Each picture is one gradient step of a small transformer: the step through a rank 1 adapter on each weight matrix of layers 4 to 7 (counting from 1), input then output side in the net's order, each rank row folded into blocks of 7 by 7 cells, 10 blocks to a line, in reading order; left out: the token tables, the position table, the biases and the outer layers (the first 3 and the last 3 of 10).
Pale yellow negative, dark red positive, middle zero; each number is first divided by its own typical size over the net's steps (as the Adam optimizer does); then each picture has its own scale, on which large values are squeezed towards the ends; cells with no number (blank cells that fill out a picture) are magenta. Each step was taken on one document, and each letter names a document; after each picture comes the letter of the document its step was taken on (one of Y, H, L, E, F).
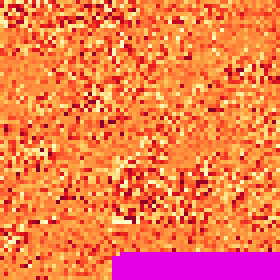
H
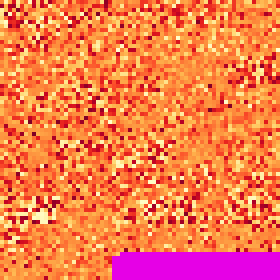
H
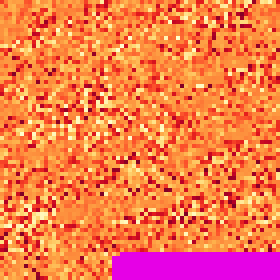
H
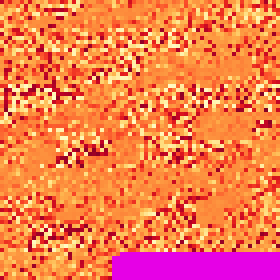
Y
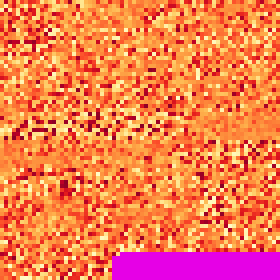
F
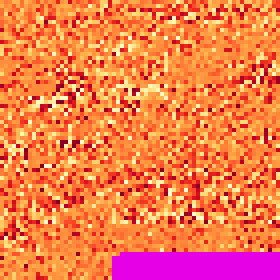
H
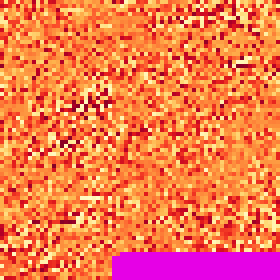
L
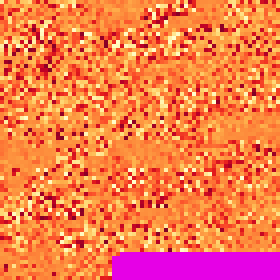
Y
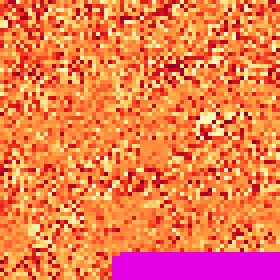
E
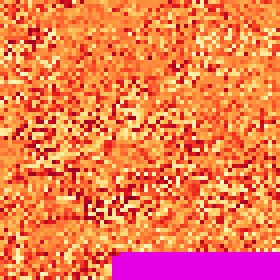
F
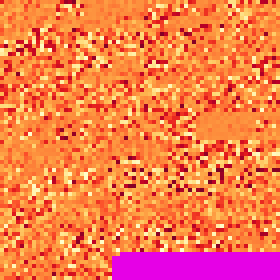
Y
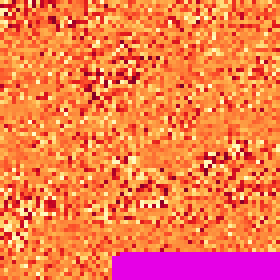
H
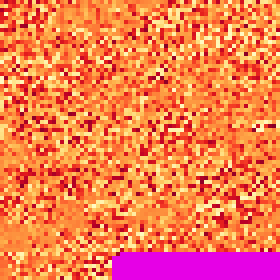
F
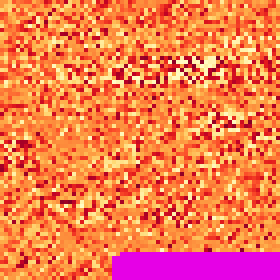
E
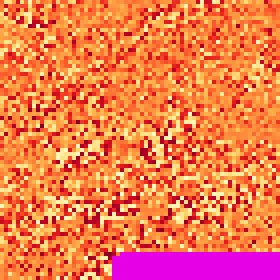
F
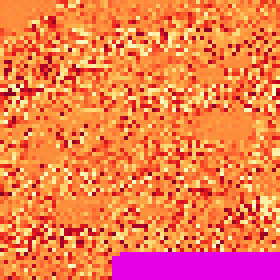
Y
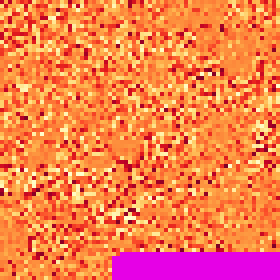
Y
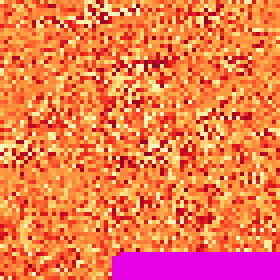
L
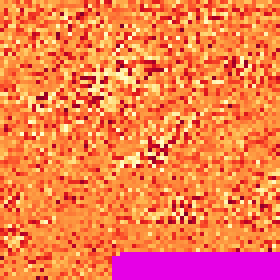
H
